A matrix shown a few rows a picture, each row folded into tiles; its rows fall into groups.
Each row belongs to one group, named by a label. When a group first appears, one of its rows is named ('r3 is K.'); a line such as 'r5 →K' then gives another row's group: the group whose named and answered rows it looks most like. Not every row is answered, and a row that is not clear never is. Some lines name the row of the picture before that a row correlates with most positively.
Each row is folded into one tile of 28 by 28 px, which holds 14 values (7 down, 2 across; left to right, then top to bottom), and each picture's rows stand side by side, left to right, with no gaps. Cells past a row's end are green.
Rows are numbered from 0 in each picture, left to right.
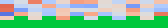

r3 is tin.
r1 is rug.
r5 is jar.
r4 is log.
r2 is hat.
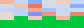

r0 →rug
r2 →jar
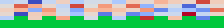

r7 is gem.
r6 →jar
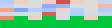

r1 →jar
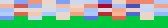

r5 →rug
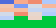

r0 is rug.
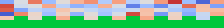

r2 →hat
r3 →rug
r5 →hat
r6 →rug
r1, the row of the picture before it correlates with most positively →1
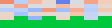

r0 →rug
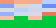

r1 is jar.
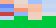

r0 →tin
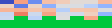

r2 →gem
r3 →hat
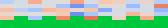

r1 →gem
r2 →hat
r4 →jar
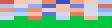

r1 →hat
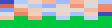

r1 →hat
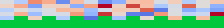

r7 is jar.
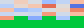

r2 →log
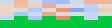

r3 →gem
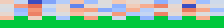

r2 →log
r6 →log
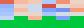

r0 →gem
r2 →gem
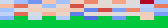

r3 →gem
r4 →gem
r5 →rug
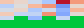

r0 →tin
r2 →gem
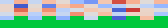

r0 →log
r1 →log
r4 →gem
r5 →hat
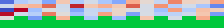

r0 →tin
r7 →hat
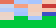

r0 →rug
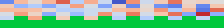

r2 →rug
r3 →jar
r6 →tin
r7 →tin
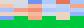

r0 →gem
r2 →rug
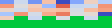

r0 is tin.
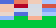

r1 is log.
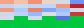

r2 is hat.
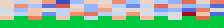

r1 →hat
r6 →jar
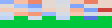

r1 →tin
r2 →log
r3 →gem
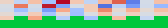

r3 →log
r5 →log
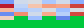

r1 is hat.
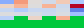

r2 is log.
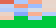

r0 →rug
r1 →tin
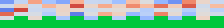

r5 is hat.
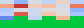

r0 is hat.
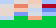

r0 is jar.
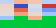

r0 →log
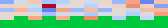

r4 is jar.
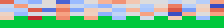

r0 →rug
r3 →hat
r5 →tin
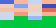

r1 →log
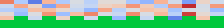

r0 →rug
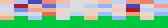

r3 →hat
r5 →rug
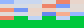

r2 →tin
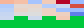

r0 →gem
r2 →rug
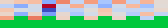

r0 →hat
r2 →rug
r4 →rug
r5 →tin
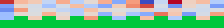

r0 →gem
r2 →rug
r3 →hat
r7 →jar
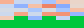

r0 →jar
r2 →tin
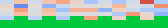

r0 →log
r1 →log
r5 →rug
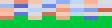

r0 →hat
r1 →jar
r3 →gem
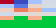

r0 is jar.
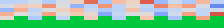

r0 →tin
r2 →log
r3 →rug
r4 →gem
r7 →jar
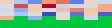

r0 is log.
